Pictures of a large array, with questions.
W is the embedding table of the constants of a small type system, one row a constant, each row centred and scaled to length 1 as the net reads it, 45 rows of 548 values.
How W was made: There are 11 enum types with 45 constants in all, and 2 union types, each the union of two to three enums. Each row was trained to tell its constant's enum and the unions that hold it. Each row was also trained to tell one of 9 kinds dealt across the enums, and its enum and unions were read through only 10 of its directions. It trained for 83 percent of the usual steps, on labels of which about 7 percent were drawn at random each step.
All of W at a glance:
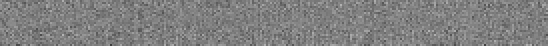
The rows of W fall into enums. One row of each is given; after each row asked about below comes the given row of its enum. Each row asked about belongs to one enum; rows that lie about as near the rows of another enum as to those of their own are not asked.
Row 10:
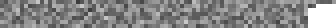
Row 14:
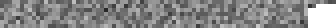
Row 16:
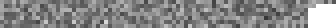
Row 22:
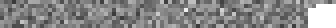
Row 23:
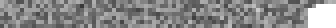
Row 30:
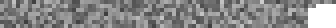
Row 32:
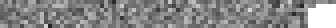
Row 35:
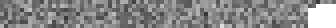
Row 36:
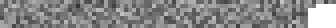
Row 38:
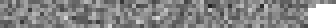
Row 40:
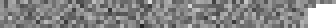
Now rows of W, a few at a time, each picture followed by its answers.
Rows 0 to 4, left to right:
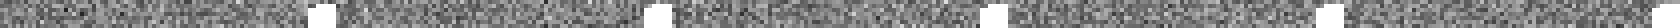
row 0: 22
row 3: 30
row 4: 38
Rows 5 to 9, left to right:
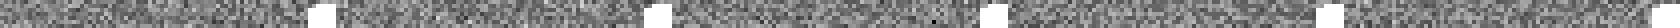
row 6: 32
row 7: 38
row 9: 23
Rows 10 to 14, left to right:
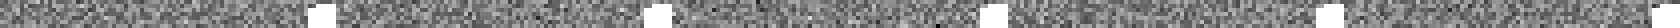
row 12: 23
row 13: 30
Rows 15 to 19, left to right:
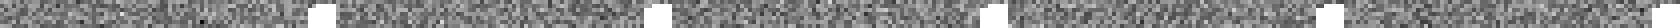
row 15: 36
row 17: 14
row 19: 40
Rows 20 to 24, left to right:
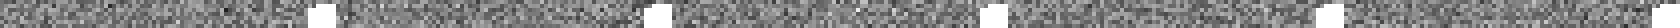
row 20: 40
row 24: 10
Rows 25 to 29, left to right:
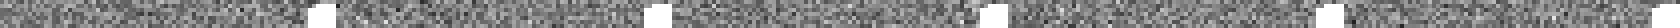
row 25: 30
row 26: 40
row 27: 23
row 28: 10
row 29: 35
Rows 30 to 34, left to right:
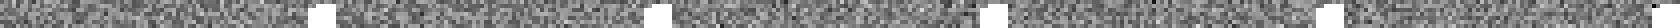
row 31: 30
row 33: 40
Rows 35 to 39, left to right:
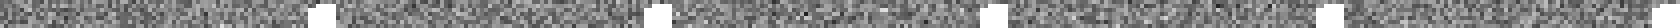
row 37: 14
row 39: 38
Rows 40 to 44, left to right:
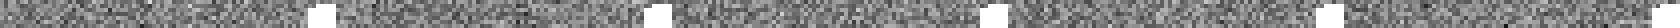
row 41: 36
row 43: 10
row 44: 10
